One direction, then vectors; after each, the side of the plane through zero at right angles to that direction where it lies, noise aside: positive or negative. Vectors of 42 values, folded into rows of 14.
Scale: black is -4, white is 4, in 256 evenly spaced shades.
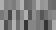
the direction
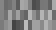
negative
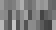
positive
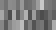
positive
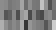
positive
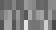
negative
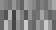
negative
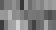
negative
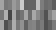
positive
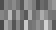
negative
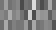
negative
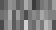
negative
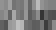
positive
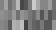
positive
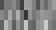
negative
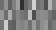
negative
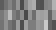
negative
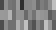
negative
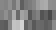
positive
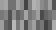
positive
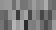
positive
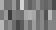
positive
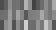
negative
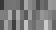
negative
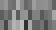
positive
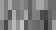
positive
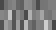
negative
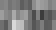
positive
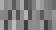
positive
